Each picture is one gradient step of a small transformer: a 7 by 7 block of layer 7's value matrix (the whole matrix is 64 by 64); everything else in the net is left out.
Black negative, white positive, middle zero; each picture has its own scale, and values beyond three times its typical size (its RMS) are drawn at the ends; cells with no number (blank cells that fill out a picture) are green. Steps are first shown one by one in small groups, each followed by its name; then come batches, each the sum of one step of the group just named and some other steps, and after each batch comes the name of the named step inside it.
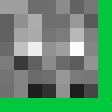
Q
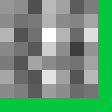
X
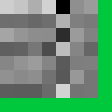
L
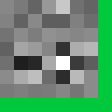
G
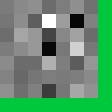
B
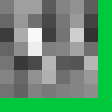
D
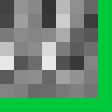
Q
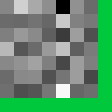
L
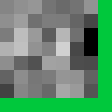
D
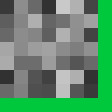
Q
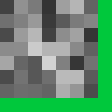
D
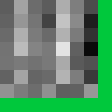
Q
